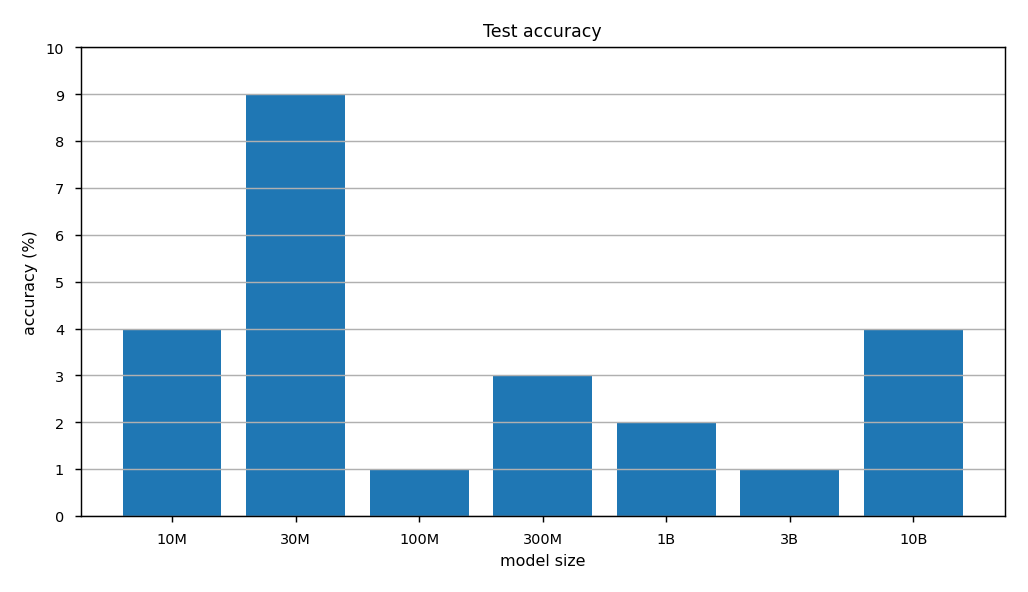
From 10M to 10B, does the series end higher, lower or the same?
the same
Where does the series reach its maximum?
30M
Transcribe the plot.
Title: Test accuracy
x-axis: model size, ticks 10M 30M 100M 300M 1B 3B 10B
y-axis: accuracy (%), ticks 0 1 2 3 4 5 6 7 8 9 10
Values:
4 9 1 3 2 1 4
